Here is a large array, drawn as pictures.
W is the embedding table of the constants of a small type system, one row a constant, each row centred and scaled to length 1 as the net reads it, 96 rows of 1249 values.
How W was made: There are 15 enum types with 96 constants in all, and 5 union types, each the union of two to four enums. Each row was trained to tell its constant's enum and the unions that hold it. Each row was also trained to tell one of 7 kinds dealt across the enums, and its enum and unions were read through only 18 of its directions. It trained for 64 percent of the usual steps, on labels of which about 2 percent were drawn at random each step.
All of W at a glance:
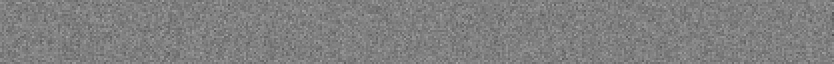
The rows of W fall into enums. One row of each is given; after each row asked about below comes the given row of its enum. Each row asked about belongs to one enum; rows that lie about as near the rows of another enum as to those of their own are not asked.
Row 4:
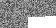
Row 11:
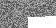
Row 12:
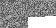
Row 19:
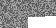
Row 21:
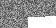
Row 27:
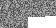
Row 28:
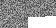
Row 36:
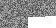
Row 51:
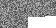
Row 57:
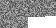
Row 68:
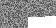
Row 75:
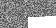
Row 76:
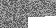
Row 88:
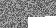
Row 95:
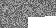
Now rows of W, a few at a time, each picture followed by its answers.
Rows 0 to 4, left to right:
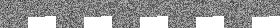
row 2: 88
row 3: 76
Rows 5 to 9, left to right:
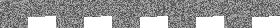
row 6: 36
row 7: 75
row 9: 27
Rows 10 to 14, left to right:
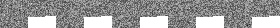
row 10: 28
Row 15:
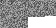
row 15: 12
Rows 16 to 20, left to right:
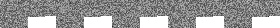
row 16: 19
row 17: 95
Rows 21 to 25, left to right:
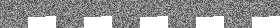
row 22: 57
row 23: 57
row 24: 21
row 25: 68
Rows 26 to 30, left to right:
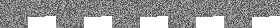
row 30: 68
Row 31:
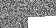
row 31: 57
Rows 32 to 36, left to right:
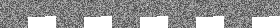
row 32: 11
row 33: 36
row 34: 88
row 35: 68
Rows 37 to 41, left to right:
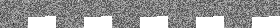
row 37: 88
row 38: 76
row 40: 28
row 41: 36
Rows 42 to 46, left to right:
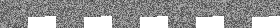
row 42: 27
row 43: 27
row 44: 21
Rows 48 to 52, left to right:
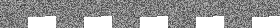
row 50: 21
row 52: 75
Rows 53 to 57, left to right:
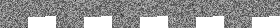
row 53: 75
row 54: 11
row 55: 11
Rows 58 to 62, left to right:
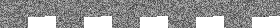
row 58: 12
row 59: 28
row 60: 95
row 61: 27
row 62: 19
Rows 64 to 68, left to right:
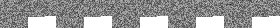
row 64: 88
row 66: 88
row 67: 27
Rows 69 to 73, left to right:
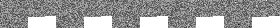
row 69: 36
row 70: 4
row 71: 12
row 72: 57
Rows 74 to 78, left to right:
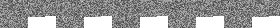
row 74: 21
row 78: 75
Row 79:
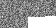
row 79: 68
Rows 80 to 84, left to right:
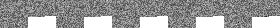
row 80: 12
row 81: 36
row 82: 21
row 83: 21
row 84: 75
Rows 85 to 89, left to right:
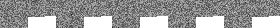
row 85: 36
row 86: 51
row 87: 88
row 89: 76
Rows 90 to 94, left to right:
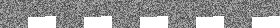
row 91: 68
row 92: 75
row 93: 68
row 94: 95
